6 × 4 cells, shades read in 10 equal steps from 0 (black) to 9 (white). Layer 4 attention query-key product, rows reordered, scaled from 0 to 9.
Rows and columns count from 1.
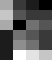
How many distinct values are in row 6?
4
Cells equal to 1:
4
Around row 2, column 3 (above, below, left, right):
1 4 3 2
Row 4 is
1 4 3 2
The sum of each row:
9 14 13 10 12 25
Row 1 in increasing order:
0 1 2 6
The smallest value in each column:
1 0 1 0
